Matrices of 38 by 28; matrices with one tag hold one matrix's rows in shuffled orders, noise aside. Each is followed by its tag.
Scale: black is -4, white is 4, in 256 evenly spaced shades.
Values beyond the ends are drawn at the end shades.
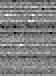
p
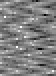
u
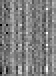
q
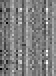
q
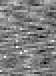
u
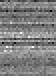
p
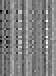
q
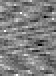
u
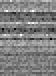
p
